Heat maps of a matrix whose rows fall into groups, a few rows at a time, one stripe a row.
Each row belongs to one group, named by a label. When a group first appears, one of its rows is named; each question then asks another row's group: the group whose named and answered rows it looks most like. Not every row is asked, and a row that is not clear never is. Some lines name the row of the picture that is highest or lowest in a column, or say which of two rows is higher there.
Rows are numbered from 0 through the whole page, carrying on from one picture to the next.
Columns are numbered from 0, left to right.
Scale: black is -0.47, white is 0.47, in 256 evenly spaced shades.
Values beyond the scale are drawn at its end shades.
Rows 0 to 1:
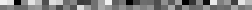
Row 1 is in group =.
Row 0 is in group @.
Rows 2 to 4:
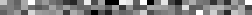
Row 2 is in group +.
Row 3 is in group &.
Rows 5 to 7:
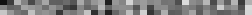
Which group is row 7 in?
+
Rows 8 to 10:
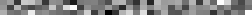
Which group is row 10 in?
+
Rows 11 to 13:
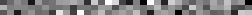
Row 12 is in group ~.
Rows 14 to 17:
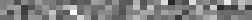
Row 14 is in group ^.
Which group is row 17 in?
=
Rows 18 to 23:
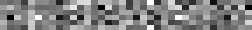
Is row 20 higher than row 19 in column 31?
Yes
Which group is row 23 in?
=
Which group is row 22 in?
+
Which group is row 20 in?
+
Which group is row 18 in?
=
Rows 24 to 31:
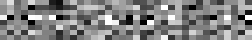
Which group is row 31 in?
^
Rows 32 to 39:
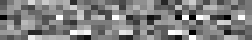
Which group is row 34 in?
&
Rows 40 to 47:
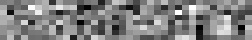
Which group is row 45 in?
~
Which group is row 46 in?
~
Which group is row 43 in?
~
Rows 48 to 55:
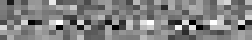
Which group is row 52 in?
&
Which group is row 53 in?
~
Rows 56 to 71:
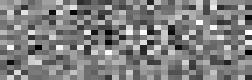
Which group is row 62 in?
+
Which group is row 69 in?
&
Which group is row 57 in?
@
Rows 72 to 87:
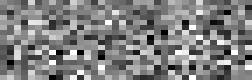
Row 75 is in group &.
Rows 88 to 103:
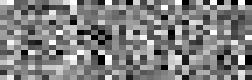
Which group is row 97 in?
&
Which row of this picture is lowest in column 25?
98
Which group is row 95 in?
+
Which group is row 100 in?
@
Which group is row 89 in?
^
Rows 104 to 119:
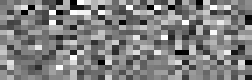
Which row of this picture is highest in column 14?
106
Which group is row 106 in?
=
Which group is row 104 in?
=
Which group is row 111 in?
^
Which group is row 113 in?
~
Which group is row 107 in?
@
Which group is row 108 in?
&
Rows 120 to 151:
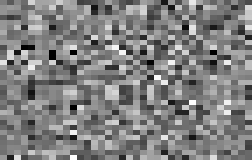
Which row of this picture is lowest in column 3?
129
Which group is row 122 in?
+
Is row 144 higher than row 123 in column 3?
No
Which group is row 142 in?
~
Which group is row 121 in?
+
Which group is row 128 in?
+
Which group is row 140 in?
^
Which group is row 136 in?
^
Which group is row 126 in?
~
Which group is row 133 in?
+
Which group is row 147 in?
^
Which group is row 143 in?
+
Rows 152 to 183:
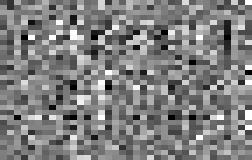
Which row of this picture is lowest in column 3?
159
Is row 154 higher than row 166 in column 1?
Yes
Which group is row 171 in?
=
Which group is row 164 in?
^
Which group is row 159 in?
=
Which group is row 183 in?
=
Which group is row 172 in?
=
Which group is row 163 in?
=
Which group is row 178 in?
&
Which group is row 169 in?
^
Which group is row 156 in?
&
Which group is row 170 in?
^
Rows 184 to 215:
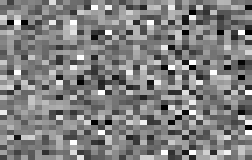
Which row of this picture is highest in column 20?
208
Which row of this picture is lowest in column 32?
197
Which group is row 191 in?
+
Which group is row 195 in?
=
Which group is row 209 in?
@
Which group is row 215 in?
&
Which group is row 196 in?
~
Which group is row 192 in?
@
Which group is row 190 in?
@
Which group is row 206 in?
~
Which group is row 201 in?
@
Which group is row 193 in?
^
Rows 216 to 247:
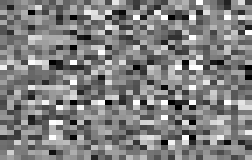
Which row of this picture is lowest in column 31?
228
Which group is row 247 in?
+
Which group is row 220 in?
~
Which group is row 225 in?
^
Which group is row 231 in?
@
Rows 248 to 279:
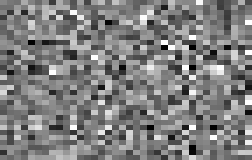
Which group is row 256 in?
^
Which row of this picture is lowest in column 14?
265
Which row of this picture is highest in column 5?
273
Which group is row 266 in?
~
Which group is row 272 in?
~
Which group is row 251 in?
&
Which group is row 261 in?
&
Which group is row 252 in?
+
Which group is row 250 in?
=
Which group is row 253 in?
=
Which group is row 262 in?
&
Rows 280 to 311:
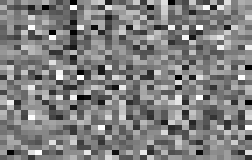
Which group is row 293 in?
@
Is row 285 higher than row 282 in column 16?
No
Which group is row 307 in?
@
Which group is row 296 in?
~
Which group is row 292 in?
&
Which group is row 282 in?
^
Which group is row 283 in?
+
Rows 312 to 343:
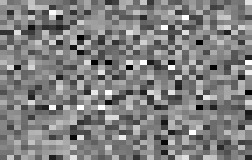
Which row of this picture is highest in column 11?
333
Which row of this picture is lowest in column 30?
325
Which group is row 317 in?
^
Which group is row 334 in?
@
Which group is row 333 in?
=
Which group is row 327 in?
~
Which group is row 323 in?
@
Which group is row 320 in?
~
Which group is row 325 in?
=
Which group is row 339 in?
=
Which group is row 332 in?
+
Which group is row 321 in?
=
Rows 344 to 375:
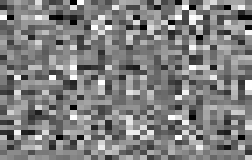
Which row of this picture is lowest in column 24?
348
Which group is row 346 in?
~
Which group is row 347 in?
~
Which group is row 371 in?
~
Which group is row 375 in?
+
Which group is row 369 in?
+
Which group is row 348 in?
^
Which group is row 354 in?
@
